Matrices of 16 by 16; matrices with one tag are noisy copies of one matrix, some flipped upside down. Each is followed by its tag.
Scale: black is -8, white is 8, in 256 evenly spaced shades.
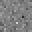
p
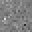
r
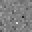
p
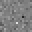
p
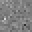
r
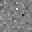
p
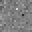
p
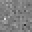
r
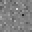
p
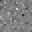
p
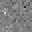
r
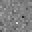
p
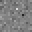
p
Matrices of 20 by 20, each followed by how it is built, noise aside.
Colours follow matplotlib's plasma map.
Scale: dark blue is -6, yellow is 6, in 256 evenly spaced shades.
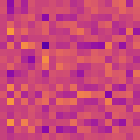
low rank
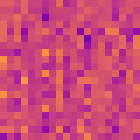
low rank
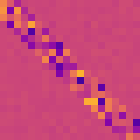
banded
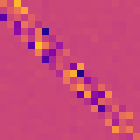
banded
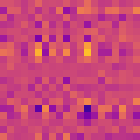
low rank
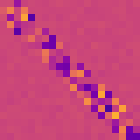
banded
